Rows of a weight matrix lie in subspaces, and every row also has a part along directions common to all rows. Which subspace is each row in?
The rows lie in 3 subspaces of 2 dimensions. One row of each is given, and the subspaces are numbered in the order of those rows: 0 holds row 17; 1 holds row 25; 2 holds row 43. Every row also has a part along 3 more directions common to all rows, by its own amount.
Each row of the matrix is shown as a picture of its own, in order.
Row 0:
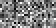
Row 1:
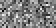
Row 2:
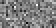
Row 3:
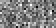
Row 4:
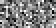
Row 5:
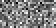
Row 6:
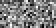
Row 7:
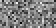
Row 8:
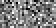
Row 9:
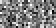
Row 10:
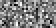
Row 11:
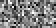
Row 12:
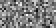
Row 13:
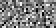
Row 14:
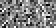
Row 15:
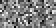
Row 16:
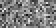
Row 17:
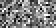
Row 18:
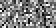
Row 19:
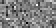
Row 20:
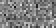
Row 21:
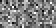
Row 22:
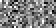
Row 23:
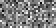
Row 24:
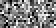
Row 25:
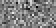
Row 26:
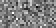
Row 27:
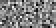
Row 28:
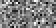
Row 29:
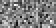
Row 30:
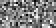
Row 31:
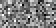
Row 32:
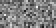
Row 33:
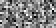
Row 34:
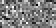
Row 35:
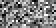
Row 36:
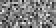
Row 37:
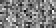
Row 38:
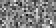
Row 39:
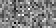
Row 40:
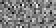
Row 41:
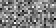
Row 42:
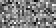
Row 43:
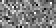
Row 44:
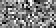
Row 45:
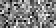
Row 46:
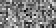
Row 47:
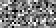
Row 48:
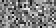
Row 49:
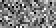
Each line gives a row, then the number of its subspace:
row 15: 0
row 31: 0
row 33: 2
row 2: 2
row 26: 1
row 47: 1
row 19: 2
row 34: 2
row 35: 0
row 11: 1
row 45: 0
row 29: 0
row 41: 1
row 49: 2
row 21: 2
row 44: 1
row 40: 2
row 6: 2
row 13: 0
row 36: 0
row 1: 0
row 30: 0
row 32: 2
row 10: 0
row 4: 2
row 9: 2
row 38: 0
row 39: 1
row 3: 2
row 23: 1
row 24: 0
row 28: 1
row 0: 1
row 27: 0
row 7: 1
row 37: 2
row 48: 1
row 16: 0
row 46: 2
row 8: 1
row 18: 0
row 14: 0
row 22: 1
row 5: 1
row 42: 1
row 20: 2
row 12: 0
